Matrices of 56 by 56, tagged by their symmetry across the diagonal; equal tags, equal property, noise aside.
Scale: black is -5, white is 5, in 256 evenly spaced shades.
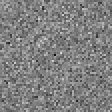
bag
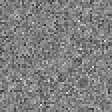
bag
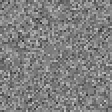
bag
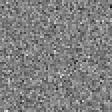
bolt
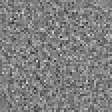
bolt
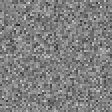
bolt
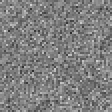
bag
